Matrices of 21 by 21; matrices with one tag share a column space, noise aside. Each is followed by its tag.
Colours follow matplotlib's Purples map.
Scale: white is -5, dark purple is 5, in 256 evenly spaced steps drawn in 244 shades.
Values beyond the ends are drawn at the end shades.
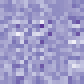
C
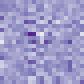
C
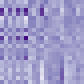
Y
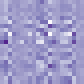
C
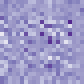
C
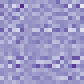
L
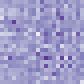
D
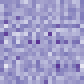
C
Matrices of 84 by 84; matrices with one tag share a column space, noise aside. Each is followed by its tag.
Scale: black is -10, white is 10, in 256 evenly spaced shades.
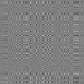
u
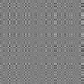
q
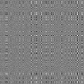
u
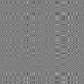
u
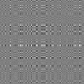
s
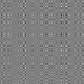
q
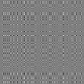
u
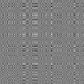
q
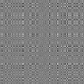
q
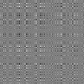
q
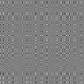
u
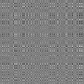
q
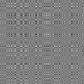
q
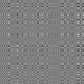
q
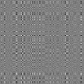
u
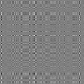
u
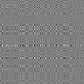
s
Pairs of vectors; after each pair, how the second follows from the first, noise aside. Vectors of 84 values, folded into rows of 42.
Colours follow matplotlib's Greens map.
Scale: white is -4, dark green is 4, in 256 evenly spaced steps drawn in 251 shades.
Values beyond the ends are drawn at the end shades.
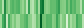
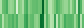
reversed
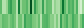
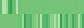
partly zeroed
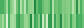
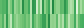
reversed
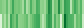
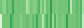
partly zeroed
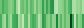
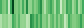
reversed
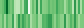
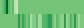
partly zeroed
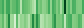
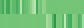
partly zeroed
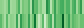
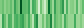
reversed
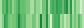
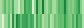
reversed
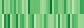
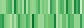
reversed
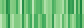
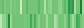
partly zeroed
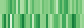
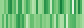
reversed
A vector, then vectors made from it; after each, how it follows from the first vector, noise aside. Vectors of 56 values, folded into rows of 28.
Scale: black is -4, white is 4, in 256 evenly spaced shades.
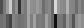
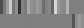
partly zeroed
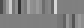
partly zeroed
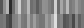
sign-scrambled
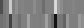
partly zeroed
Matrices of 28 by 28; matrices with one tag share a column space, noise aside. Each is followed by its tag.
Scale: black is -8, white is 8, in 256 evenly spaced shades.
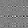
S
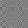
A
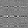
S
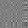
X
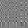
X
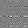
S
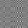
A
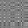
X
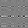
S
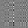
X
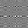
S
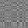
X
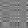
X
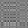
X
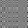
A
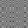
A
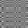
A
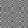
A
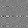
S
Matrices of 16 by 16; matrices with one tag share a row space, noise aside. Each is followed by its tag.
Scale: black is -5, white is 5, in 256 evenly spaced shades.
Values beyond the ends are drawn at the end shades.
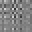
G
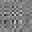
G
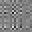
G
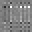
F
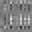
F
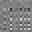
F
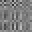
G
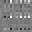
F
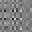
G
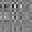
G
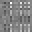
F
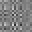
G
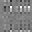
F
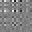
G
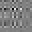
G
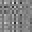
G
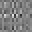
G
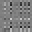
F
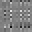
F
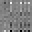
F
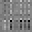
F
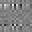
G
